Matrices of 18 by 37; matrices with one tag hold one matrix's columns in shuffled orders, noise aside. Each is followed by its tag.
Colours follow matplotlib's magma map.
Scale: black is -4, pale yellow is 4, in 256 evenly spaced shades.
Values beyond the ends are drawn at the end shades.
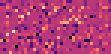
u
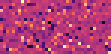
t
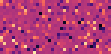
t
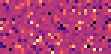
t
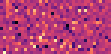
t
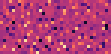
t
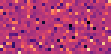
t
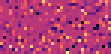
t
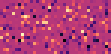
u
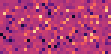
u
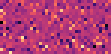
t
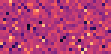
t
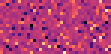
t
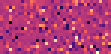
t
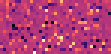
t
